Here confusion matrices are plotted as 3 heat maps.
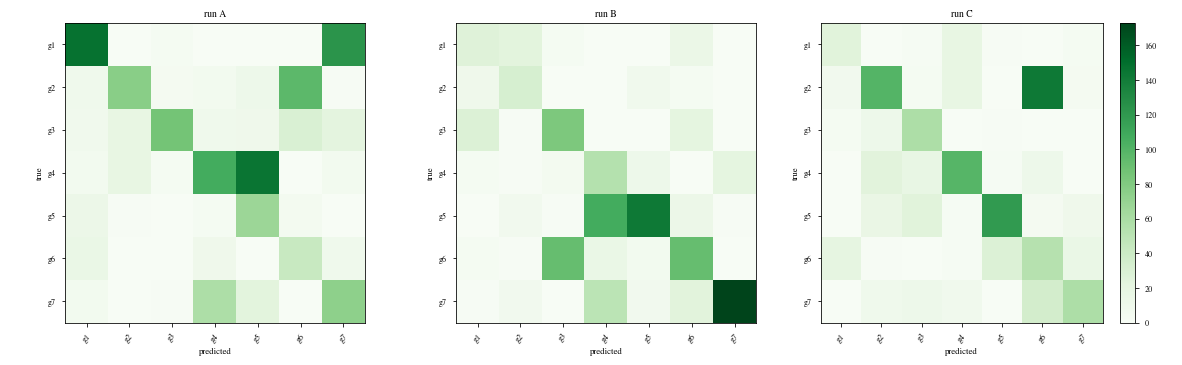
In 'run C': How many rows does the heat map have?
7
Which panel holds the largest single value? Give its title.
run B
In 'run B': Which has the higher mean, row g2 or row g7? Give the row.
g7
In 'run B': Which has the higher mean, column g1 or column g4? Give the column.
g4
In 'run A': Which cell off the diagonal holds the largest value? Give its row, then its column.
g4, g5
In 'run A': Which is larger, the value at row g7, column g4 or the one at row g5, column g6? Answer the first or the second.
the first
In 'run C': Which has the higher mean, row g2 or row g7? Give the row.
g2
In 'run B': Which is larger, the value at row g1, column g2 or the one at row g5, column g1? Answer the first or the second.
the first
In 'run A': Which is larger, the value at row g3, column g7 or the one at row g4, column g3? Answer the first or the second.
the first
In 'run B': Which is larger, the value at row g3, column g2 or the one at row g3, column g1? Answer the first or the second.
the second
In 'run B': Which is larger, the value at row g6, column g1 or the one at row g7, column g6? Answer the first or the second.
the second
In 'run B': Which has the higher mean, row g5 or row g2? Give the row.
g5
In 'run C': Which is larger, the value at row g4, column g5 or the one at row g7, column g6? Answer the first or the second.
the second
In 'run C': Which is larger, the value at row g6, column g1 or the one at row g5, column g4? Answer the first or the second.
the first
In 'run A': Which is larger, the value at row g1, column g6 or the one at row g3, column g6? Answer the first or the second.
the second
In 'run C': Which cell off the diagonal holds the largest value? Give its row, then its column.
g2, g6
